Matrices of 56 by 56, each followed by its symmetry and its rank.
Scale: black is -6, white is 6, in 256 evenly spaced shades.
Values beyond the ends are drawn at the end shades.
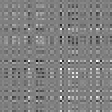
symmetric, rank two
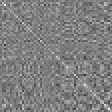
symmetric, rank five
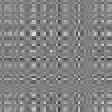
symmetric, rank two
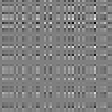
neither, rank one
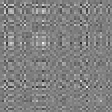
symmetric, rank three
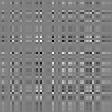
symmetric, rank one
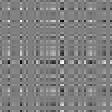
symmetric, rank one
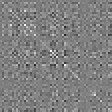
symmetric, rank five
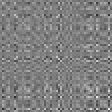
symmetric, rank three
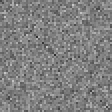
symmetric, full rank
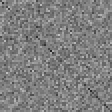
symmetric, full rank
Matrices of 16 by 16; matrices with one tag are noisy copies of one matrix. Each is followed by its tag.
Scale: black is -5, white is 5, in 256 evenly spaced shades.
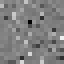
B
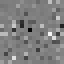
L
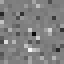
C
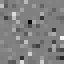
B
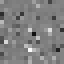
C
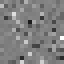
B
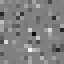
C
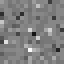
C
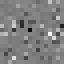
L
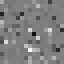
C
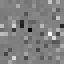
L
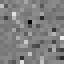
B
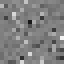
B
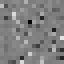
B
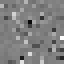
B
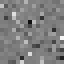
B
